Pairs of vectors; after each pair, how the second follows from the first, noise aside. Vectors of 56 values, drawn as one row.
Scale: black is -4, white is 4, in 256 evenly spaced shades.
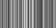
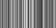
copied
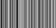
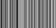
copied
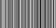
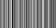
shuffled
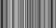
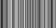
copied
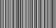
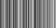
shuffled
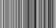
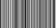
shuffled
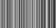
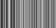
reversed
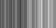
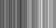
copied
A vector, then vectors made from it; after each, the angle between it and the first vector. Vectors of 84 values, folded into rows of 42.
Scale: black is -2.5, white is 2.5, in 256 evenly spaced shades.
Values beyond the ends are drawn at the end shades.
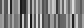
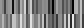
partly opposed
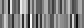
nearly opposite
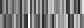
partly aligned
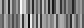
nearly opposite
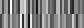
nearly opposite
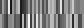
nearly parallel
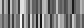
nearly opposite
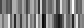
partly aligned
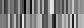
partly aligned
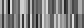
nearly opposite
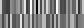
partly opposed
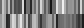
orthogonal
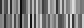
nearly parallel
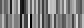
nearly parallel
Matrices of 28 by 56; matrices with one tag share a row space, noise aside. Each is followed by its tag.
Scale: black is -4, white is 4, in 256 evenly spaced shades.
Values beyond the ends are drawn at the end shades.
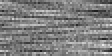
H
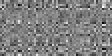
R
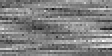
H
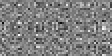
R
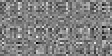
R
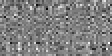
R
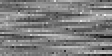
H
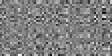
R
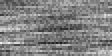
H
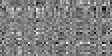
R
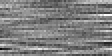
H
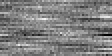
H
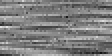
H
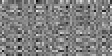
R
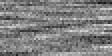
H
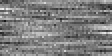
H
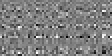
R
